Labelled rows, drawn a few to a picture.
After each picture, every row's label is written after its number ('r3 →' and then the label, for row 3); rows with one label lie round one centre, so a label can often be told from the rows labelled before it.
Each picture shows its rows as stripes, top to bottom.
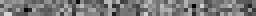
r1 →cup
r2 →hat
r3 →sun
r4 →hat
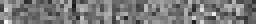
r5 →sun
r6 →hat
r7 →hat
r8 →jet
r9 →cup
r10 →hat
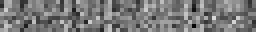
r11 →hat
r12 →hat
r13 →hat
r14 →cup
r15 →jet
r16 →sun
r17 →hat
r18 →cup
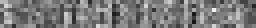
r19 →cup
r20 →hat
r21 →jet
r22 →hat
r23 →hat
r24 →hat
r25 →jet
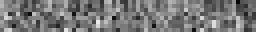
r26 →cup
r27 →cup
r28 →cup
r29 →sun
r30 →hat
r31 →jet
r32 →jet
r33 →hat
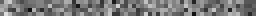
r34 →hat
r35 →cup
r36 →sun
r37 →hat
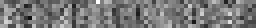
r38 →jet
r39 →sun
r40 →hat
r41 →hat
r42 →sun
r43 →hat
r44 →sun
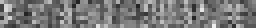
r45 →cup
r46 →hat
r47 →hat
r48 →sun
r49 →hat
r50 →sun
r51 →jet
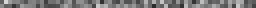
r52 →hat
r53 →jet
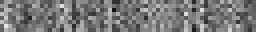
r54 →hat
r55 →sun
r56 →hat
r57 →cup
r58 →sun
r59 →cup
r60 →hat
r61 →hat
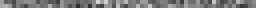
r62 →jet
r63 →cup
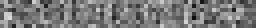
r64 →sun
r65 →hat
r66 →jet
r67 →hat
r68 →hat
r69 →cup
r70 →sun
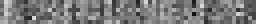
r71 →hat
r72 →hat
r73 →cup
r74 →hat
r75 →sun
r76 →cup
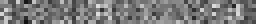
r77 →sun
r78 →jet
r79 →hat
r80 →jet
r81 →hat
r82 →sun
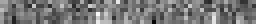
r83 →cup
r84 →sun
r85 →cup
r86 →jet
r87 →jet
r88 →jet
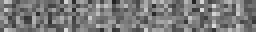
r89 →hat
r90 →jet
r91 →hat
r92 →jet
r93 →sun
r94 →sun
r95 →jet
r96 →hat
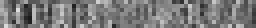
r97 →jet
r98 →sun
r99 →sun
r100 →sun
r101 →sun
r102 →sun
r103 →hat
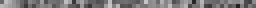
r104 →hat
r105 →cup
